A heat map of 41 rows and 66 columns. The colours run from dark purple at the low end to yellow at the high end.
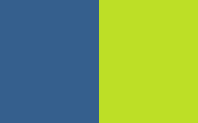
The table splits into one row of 2 panels. Panel 1,1: low, flat. Panel 1,2: very high, flat.
